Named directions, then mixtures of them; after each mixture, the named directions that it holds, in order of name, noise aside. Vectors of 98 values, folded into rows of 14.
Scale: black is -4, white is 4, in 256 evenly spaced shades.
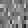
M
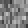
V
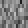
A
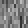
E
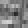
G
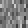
E, M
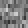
G, V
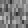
G, V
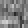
E, G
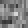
G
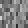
A, V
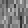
E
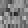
G, V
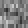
A, E, G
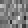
M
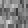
A, G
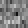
G, M, V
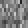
A, E, G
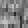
E, G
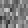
A, G, V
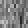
E, G, V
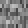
A, G, M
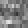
G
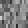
A, V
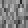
A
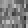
G, M, V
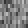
V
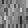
A, E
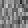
A, V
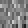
M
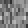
V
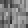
G, V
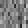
E, M
